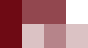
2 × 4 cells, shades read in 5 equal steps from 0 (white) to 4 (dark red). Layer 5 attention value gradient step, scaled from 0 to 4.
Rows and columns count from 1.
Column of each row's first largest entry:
1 1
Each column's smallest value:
4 1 2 0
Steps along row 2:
down up down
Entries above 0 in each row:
3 4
